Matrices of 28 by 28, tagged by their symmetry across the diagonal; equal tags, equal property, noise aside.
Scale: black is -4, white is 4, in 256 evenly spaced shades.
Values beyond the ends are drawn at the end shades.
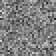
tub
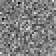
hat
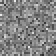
hat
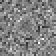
hat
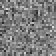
tub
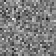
tub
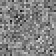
hat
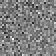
hat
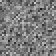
hat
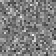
tub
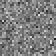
tub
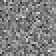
tub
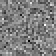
tub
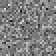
hat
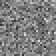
tub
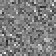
hat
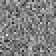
tub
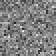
tub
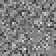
hat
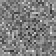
hat
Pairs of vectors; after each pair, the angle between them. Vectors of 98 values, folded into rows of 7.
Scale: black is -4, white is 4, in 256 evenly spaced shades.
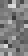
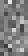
partly opposed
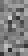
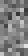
nearly opposite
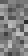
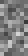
nearly parallel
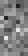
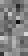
partly aligned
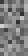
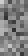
orthogonal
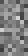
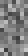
partly opposed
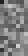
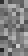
nearly parallel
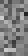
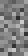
partly aligned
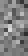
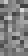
partly aligned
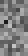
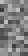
partly opposed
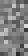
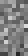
nearly parallel
